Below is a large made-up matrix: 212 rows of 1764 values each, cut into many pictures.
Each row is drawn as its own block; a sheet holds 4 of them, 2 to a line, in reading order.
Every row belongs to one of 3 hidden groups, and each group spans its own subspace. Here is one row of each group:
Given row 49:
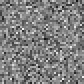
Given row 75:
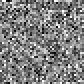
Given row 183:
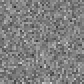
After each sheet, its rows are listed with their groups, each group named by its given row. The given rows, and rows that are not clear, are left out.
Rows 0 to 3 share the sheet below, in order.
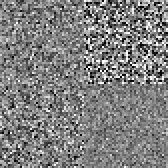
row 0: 183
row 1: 183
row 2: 183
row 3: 183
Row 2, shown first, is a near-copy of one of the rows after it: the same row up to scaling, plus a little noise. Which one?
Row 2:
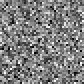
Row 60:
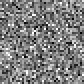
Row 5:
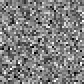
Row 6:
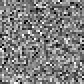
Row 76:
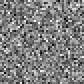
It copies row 5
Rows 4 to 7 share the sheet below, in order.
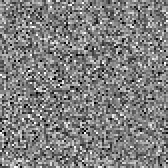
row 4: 49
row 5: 183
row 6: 183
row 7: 183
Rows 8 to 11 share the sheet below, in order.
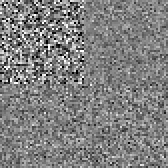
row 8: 183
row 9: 49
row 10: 49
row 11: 75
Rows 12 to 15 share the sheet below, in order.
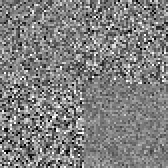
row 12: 183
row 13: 75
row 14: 183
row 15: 183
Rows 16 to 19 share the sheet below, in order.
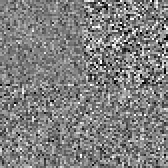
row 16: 75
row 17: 75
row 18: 75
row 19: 75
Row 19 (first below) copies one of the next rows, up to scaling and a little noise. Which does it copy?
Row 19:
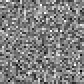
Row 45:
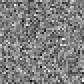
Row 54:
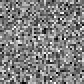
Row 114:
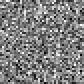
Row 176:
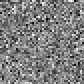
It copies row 114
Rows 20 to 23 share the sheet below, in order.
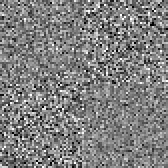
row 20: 75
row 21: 75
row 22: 183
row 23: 75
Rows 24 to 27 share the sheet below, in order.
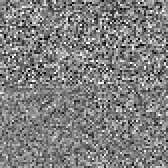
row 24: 49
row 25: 183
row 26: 75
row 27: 183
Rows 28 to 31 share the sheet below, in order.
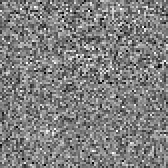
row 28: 49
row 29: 183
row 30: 75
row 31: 183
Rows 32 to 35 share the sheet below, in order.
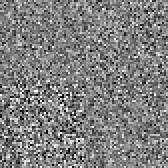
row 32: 183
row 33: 75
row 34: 49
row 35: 49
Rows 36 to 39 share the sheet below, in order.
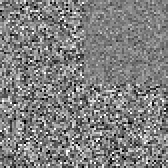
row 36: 49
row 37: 49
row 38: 183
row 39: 49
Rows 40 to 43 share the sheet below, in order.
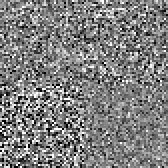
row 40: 49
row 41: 183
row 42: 183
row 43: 75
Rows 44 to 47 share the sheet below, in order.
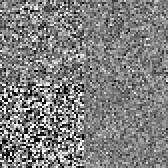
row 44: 49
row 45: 75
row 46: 75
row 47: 183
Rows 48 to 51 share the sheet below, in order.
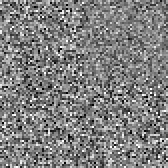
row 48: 49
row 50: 183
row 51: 49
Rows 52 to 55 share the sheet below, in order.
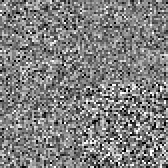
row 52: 49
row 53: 49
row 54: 75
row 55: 183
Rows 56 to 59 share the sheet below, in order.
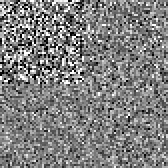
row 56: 75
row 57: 75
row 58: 183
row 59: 75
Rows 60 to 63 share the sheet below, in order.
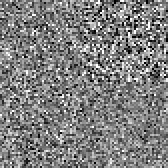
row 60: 183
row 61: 75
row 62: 49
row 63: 49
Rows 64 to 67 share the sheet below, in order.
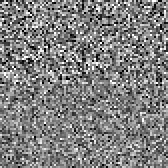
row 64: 183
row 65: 75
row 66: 183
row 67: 49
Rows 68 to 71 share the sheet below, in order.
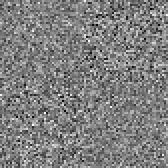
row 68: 75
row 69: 183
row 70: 49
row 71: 183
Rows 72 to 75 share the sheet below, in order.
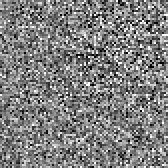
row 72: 49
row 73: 183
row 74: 49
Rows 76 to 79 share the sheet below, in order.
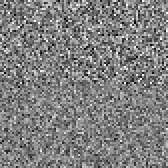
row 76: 183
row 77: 183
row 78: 183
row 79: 183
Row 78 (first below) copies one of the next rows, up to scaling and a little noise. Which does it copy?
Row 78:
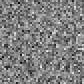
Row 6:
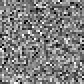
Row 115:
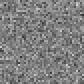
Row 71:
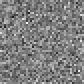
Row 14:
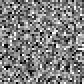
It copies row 14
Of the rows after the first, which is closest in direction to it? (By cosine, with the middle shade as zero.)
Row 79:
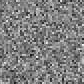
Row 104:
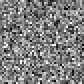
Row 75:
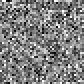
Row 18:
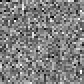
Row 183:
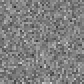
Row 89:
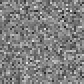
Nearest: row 183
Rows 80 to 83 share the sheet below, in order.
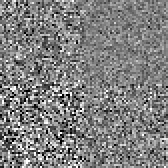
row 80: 75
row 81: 49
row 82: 49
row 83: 49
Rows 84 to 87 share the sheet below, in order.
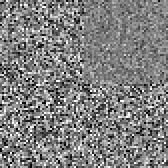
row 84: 75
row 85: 75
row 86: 75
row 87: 75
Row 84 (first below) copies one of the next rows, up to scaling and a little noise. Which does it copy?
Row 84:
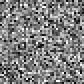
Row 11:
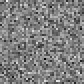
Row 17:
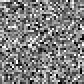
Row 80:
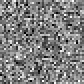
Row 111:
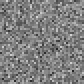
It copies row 11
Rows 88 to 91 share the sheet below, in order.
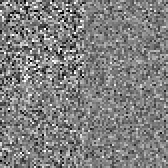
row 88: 49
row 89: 49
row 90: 183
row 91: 75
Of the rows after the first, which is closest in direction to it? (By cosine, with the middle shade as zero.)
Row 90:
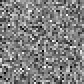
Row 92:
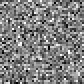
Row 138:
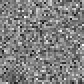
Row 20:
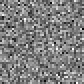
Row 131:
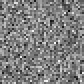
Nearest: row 138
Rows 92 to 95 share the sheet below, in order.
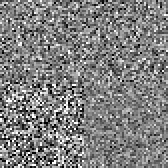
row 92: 183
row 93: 183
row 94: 49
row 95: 49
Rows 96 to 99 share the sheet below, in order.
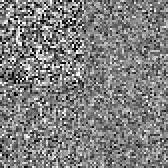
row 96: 183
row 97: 49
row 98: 75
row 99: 49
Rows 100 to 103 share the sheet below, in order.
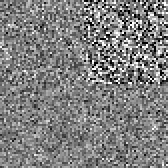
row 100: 183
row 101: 75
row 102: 49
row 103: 75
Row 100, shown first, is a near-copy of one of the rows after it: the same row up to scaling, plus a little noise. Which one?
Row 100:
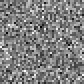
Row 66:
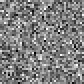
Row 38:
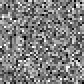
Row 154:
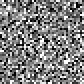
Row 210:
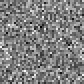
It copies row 210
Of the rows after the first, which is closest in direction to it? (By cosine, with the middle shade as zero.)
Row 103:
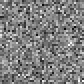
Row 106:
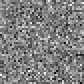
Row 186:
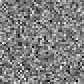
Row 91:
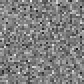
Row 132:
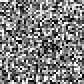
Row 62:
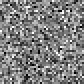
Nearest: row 132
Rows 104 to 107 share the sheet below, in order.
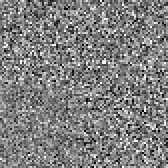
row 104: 183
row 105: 183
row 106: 49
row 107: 183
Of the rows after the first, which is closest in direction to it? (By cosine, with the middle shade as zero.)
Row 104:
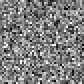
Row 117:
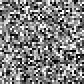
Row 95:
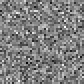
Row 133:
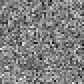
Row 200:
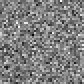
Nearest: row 133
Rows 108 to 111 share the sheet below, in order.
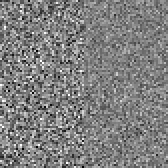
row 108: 75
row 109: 75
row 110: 183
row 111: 75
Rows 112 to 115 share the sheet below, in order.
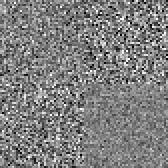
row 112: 75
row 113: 183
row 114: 75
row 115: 183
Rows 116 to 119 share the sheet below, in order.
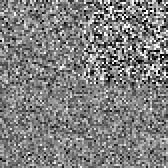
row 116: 75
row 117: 49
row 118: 49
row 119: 49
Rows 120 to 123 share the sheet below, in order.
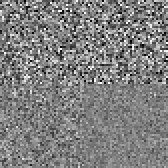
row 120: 49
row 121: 183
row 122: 75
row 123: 49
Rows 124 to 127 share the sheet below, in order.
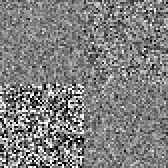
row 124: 75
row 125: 49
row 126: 49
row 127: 183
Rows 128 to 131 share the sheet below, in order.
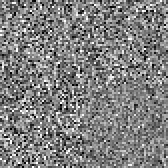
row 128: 75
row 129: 49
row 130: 49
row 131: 75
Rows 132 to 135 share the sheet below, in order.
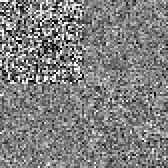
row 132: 75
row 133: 183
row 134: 183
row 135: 49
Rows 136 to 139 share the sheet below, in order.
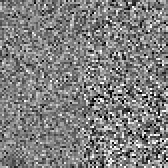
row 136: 75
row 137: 183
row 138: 183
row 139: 49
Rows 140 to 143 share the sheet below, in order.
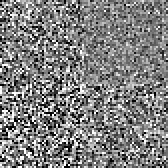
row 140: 183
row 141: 75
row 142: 75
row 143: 49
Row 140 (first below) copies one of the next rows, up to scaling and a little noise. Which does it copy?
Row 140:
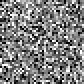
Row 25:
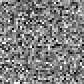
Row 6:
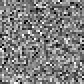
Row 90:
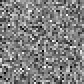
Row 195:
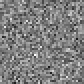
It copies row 90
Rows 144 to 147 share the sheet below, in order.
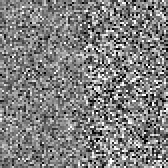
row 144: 49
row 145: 183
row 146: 75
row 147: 49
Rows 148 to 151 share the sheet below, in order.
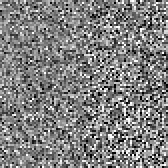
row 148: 49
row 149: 49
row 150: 183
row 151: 75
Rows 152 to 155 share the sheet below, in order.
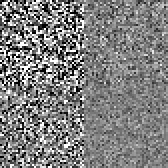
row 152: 49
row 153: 183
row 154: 183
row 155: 49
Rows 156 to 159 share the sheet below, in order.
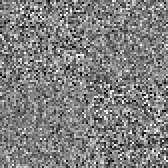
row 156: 49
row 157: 183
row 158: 75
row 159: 49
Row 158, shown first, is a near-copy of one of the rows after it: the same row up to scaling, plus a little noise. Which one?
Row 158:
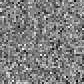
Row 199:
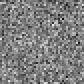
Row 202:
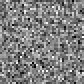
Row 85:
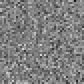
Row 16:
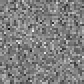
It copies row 85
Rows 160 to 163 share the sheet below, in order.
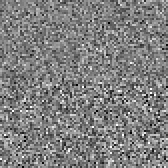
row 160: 183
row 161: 183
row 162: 49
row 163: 49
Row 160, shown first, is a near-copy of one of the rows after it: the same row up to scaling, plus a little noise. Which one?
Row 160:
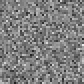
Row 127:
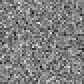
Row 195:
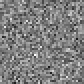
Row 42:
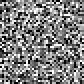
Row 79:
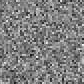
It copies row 79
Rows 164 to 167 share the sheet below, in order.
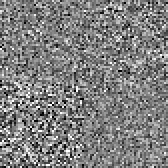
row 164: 183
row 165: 49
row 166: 183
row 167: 75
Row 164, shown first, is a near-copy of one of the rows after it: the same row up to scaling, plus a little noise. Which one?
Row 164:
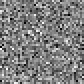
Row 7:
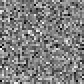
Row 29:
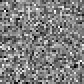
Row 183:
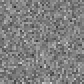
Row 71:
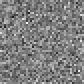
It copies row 7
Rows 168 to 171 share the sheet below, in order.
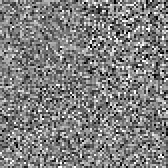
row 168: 49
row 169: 75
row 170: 75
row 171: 183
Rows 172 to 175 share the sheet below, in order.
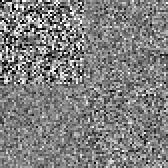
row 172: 75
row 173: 49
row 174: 75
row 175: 49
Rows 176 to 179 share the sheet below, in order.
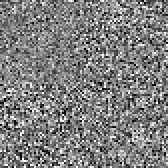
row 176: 75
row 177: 183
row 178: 75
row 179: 75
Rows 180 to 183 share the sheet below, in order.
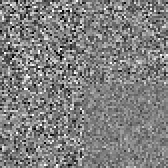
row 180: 49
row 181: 49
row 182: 75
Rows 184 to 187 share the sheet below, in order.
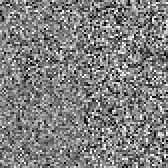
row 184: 49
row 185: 49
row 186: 183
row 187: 75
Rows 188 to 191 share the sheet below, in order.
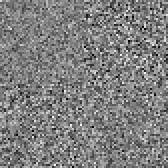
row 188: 75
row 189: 183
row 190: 183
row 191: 49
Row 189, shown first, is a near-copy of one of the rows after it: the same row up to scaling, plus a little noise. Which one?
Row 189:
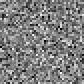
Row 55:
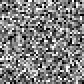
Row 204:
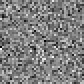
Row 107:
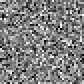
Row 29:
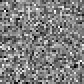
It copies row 107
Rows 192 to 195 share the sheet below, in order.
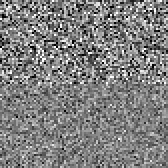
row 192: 183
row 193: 49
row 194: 49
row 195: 183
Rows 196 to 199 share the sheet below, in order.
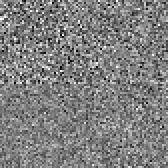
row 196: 75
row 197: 75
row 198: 49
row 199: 75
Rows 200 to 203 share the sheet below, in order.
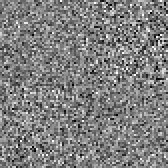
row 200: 183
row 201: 75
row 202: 75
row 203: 75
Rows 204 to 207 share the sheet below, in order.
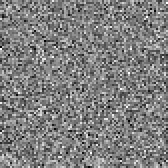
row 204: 183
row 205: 49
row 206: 183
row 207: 183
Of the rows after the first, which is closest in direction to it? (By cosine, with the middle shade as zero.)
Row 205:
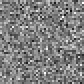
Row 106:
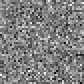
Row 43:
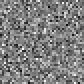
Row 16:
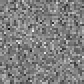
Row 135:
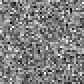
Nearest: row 135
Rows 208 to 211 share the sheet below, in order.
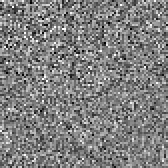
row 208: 75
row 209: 183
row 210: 183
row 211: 75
